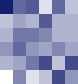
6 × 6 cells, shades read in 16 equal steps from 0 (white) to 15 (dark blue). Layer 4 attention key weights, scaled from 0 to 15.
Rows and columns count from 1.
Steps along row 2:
up down up down same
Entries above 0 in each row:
6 6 6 6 6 5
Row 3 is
5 9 9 8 5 5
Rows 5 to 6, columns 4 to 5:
12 4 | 4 12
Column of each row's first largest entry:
1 4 2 2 4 5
